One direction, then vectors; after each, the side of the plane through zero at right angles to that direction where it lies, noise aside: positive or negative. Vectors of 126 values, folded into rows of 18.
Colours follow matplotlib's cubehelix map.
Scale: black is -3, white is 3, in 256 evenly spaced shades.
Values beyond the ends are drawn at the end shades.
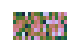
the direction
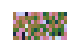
negative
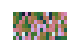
positive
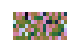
negative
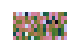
negative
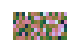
positive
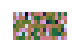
negative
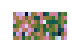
negative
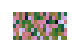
negative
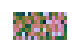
positive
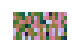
positive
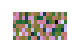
negative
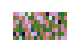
negative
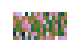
negative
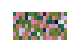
negative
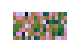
negative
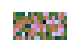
positive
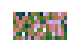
positive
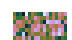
positive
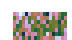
negative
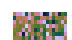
negative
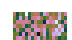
positive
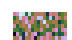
negative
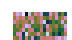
negative
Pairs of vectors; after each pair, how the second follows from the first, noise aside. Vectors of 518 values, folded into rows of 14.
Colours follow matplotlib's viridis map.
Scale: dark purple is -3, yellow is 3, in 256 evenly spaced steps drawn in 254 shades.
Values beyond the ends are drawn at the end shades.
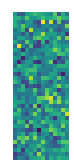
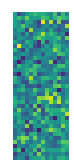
copied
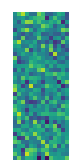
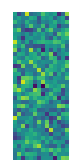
wrapped around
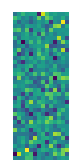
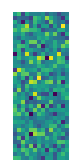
wrapped around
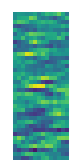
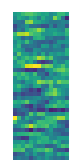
wrapped around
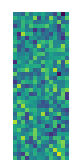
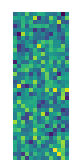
copied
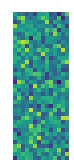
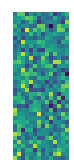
wrapped around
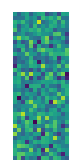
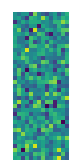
wrapped around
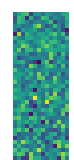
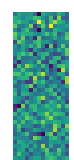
wrapped around
